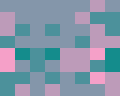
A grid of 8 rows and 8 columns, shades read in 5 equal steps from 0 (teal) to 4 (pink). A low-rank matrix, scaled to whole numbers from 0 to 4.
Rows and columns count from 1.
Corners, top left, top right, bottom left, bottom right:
2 2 1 3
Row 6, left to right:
4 2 1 2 3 3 1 0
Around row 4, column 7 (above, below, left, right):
3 4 1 3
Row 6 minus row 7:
3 1 -1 1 1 2 -3 -3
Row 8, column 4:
3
